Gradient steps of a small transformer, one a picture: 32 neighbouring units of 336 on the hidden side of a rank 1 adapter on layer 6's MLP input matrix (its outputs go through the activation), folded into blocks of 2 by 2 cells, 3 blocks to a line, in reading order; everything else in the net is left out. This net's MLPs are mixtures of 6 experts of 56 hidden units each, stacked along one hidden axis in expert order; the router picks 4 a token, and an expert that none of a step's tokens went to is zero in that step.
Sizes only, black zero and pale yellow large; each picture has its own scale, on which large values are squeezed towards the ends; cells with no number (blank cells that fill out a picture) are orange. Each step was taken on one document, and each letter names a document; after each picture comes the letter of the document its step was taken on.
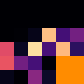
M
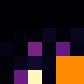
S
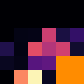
S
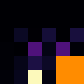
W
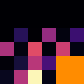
S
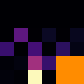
W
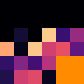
M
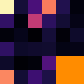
M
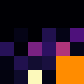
S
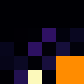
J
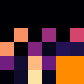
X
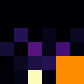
W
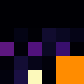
J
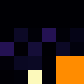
X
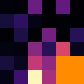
S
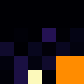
J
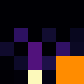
W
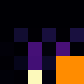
W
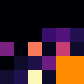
M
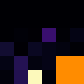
J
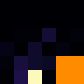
J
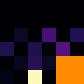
X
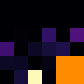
X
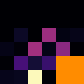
S
